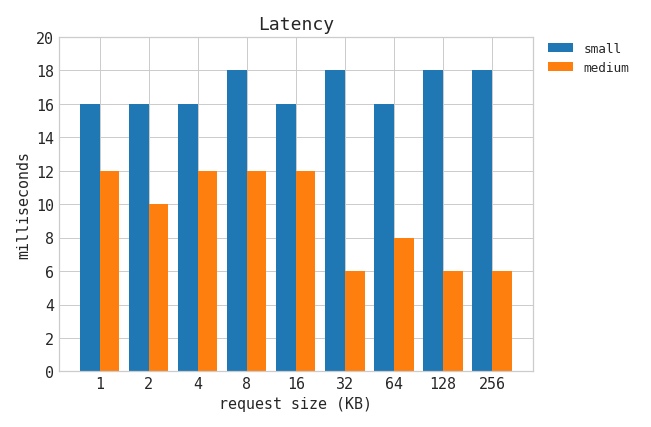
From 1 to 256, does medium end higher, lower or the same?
lower
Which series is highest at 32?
small
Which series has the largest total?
small
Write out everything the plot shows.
Title: Latency
x-axis: request size (KB), ticks 1 2 4 8 16 32 64 128 256
y-axis: milliseconds, ticks 0 2 4 6 8 10 12 14 16 18 20
Legend: small, medium
Values:
small: 16 16 16 18 16 18 16 18 18
medium: 12 10 12 12 12 6 8 6 6
